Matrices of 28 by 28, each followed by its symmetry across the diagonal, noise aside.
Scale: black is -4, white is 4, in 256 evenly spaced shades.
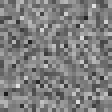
antisymmetric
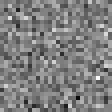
antisymmetric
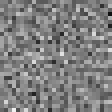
antisymmetric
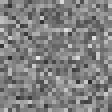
neither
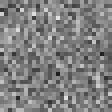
neither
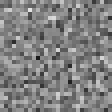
neither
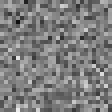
neither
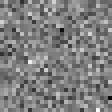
antisymmetric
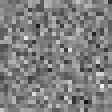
antisymmetric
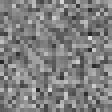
antisymmetric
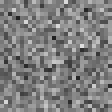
neither
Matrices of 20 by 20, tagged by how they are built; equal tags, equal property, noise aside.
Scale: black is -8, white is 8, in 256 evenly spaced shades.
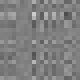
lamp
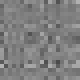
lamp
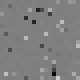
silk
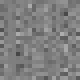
lamp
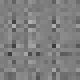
lamp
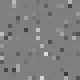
silk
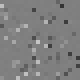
silk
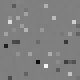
silk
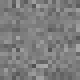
lamp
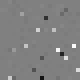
silk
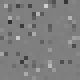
silk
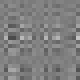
lamp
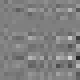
lamp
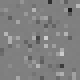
silk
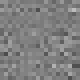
lamp
